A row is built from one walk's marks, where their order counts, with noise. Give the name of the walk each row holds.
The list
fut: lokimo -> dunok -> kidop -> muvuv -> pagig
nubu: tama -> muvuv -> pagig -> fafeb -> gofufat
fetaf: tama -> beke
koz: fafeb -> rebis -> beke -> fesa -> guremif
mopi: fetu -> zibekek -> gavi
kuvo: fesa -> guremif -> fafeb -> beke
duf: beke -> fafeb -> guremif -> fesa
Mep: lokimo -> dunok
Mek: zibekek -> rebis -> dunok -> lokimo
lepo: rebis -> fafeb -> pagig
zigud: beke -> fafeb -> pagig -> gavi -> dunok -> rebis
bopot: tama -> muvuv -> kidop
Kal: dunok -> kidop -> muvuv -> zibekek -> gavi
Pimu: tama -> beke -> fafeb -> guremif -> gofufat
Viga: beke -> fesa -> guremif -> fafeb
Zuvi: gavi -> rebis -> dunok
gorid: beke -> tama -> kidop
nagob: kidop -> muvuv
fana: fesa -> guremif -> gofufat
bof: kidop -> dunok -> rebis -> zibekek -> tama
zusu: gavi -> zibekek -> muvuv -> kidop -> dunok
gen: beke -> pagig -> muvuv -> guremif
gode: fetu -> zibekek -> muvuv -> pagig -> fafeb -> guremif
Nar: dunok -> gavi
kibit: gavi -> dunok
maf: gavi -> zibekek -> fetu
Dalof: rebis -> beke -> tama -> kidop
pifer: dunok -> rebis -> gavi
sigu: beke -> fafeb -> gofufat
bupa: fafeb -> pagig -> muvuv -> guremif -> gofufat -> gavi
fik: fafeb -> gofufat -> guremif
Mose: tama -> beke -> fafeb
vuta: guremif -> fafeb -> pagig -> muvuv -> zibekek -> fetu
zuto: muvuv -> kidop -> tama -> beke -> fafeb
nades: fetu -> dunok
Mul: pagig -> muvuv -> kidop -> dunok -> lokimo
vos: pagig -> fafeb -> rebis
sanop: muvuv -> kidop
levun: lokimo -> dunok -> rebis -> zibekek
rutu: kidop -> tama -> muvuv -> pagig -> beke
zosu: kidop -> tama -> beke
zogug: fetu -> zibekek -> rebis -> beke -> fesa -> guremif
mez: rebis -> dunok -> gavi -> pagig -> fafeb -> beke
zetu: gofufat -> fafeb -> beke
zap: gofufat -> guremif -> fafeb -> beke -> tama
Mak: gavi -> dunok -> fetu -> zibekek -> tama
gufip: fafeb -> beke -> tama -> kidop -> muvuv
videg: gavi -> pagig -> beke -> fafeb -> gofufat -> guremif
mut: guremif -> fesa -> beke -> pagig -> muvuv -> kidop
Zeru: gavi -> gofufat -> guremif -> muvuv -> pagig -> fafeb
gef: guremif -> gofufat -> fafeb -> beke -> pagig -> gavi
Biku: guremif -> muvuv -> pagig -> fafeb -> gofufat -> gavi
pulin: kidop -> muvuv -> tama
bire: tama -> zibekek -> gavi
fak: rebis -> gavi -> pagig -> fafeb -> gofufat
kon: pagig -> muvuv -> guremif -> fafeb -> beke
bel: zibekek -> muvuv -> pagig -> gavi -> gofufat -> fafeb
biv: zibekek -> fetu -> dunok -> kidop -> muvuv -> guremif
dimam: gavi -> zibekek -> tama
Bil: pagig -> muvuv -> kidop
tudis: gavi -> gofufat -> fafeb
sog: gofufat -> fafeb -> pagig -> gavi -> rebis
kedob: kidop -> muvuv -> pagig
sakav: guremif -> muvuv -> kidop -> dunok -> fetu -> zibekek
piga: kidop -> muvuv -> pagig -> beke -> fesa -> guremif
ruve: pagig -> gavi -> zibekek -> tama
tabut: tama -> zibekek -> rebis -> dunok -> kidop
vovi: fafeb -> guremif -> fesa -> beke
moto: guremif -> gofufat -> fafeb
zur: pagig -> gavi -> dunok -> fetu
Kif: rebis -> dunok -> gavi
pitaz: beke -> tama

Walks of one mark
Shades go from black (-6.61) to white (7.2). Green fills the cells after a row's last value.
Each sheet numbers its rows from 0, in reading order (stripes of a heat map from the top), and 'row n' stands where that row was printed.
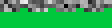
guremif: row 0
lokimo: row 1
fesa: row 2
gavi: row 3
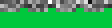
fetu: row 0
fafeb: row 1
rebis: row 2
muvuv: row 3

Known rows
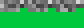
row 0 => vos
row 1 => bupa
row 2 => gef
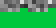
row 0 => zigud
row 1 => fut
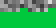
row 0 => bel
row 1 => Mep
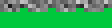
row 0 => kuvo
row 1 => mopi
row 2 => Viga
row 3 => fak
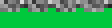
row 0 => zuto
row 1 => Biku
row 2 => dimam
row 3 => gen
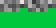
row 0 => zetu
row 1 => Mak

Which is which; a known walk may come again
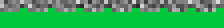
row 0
fak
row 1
ruve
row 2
zigud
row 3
kedob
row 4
zosu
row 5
Bil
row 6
zap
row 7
Mep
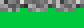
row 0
zuto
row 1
zogug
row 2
mez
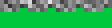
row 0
mut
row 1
pifer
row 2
maf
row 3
mopi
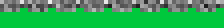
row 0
zetu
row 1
fik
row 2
vos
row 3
sigu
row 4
gen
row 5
pulin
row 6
sog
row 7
kuvo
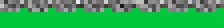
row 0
Mul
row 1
bire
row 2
gufip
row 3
bupa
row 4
fana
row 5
Kal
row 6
kon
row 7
Mak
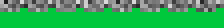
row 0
sanop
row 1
piga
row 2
lepo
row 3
Kif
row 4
nagob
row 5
bel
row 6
zur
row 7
kibit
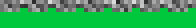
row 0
Viga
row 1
sakav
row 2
videg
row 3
Zeru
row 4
Nar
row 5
Zuvi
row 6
dimam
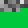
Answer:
bopot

